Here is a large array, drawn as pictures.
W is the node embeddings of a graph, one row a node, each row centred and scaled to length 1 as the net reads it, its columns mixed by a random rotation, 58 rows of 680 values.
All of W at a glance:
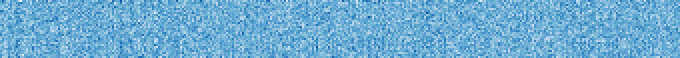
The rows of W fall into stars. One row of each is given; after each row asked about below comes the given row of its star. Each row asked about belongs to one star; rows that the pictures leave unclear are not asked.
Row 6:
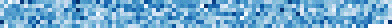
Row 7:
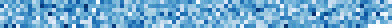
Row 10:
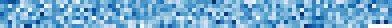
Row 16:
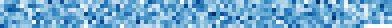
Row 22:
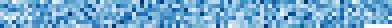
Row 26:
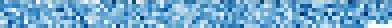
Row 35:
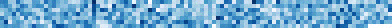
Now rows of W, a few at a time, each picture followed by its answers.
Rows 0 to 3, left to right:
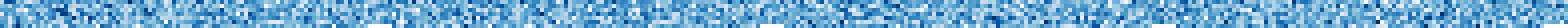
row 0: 16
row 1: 6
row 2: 10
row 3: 16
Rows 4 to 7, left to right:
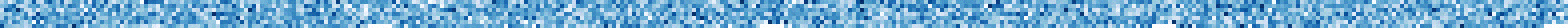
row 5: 26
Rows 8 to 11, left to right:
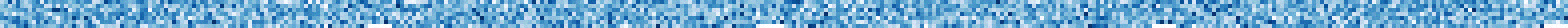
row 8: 10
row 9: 22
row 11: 7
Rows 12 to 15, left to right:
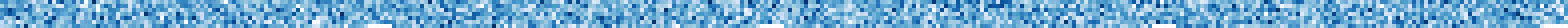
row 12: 16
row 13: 16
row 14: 6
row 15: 35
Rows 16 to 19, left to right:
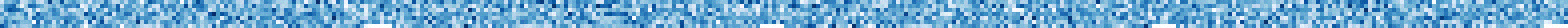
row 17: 6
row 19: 16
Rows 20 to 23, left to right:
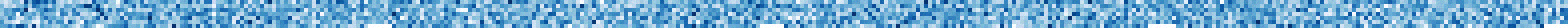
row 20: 35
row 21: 10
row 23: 7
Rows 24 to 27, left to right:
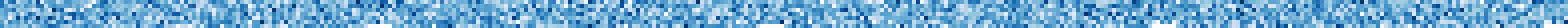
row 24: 10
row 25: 22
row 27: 16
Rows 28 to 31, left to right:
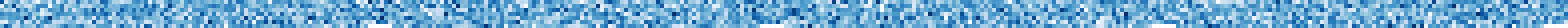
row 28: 26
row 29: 10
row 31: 26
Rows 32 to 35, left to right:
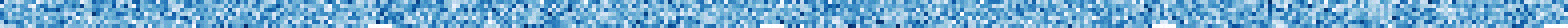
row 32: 26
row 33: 35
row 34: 7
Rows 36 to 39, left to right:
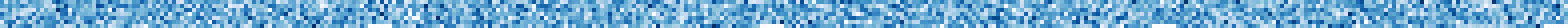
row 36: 10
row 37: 22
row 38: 16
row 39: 16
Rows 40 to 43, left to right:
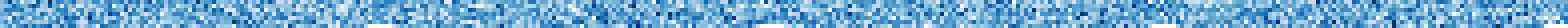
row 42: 10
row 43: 22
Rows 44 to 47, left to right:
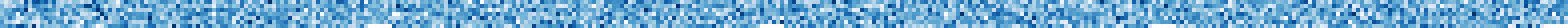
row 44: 35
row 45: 22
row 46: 16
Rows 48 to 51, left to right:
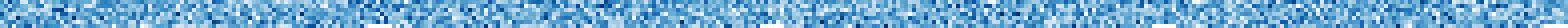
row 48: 10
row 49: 6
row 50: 6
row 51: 22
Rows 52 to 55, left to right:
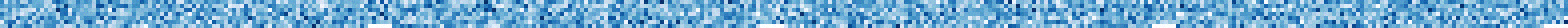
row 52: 10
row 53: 35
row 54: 7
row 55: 22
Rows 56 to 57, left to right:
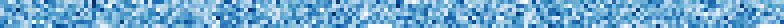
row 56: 35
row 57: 22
